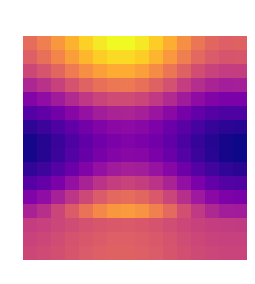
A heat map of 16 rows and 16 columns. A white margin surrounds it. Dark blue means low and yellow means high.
Ninth with the lowest average: middle right. Ninth with the highest average: top middle. Lone odd cells: none. Seam: horizontal, 80% of the way down, the bottom part calmer.
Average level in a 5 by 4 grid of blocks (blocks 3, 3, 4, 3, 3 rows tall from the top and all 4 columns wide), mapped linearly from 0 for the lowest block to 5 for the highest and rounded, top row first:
4543
2321
0110
2331
3333
